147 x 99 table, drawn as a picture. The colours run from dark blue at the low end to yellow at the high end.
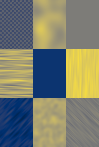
It is made of 3 by 3 panels. Panel 1,1: low, checkered. Panel 1,2: high, smooth. Panel 1,3: middling, flat. Panel 2,1: high, streaked across. Panel 2,2: very low, flat. Panel 2,3: very high, streaked downward, faint in contrast. Panel 3,1: very low, slanting up to the right, faint in contrast. Panel 3,2: high, blotchy, faint in contrast. Panel 3,3: middling, slanting down to the right, faint in contrast.
